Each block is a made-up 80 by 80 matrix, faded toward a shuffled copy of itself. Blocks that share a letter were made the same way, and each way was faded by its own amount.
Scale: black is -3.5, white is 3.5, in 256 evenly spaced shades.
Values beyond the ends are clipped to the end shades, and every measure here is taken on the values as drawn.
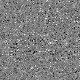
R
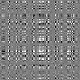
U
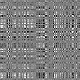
U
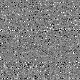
R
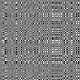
U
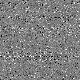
R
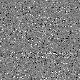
R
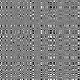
U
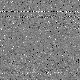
R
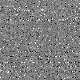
R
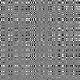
U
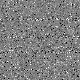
R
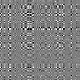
U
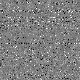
R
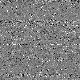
R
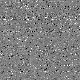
R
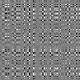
U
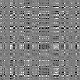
U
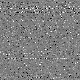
R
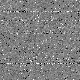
R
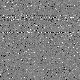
R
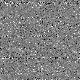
R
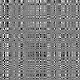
U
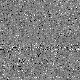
R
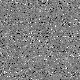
R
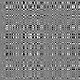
U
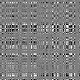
U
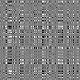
U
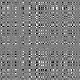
U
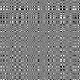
U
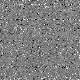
R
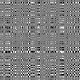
U
